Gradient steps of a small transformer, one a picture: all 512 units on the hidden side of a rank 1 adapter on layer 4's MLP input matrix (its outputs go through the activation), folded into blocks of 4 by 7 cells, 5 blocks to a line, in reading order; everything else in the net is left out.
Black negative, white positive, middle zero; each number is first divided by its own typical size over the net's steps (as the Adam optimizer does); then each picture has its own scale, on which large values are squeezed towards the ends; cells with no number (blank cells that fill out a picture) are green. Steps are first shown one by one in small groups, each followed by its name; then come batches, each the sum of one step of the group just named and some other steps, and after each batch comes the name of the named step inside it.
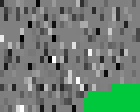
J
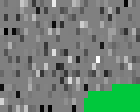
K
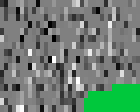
J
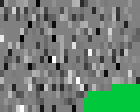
J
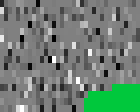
J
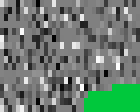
K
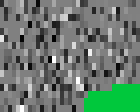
J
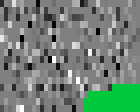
J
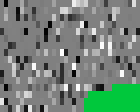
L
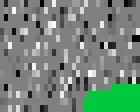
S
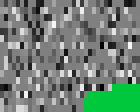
S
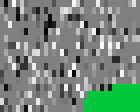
L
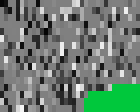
L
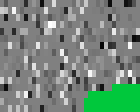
S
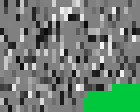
L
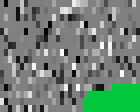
L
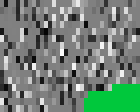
L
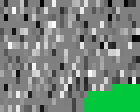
S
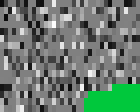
S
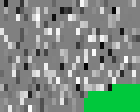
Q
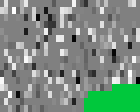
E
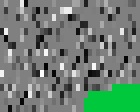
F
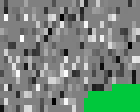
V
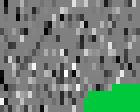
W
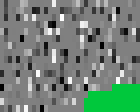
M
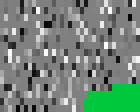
V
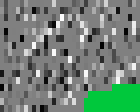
M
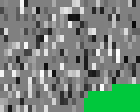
F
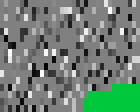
F
